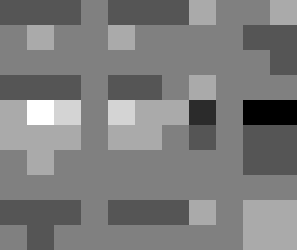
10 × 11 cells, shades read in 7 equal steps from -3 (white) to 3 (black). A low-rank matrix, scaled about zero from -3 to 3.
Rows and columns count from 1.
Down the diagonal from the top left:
1 -1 0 0 -2 -1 0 0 0 -1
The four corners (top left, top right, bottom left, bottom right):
1 -1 0 -1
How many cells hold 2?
1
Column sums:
1 -2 0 0 -1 1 1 0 0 4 4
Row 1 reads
1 1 1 0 1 1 1 -1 0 0 -1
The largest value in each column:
1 1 1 0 1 1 1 2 0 3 3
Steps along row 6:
same same up down same up up down up same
